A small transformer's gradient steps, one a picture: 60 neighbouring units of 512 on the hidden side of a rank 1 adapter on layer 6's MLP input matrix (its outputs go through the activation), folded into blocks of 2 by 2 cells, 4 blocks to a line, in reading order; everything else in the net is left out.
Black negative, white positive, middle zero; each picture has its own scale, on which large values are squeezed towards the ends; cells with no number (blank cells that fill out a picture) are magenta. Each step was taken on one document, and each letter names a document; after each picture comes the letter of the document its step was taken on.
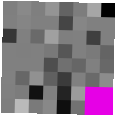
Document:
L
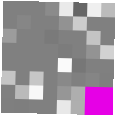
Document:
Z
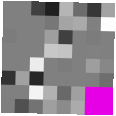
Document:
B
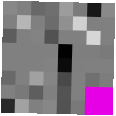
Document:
Z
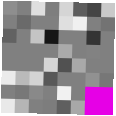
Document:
Z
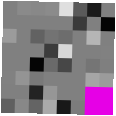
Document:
B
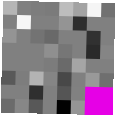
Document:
L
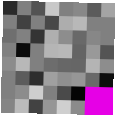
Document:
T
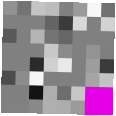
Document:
B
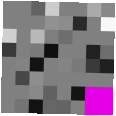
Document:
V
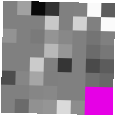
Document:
B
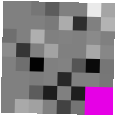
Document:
V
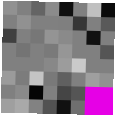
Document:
L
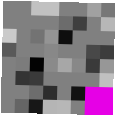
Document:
V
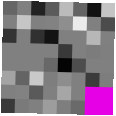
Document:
Z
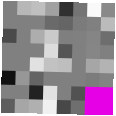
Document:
B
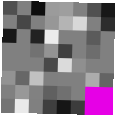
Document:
Z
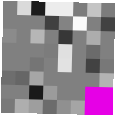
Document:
B
